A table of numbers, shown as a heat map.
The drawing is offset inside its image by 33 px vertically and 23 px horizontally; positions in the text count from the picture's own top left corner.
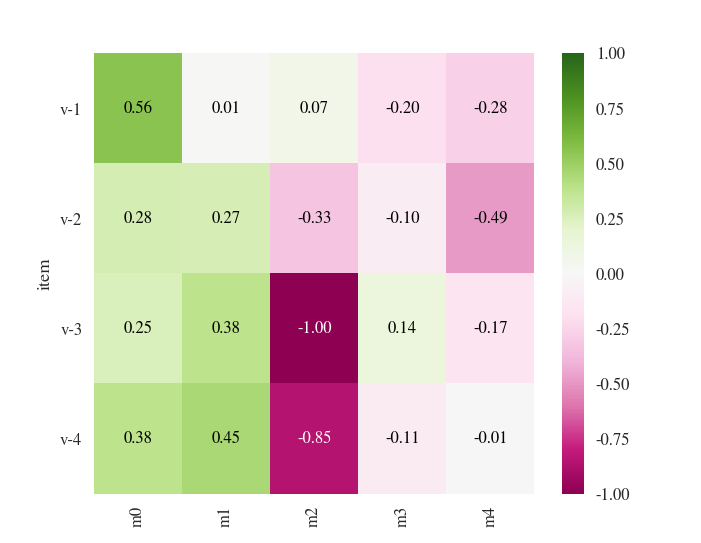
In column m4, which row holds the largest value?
v-4
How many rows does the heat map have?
4
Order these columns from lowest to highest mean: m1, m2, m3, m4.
m2, m4, m3, m1
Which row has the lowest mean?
v-3
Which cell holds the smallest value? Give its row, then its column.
v-3, m2
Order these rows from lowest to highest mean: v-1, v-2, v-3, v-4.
v-3, v-2, v-4, v-1
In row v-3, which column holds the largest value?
m1
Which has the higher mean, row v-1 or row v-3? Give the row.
v-1
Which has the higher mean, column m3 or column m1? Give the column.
m1
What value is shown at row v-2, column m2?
-0.33
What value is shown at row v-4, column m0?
0.38
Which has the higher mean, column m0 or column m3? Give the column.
m0
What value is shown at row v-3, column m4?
-0.17
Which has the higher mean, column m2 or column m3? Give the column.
m3
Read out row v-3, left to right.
0.25 0.38 -1.00 0.14 -0.17
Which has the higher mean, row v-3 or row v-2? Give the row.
v-2
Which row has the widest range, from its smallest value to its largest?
v-3
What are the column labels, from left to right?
m0, m1, m2, m3, m4
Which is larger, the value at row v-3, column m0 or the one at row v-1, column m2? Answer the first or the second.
the first
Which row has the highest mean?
v-1
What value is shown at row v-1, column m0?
0.56
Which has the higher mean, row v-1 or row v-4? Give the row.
v-1
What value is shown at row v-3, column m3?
0.14
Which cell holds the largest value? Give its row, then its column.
v-1, m0
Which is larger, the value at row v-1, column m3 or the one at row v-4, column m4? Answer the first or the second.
the second
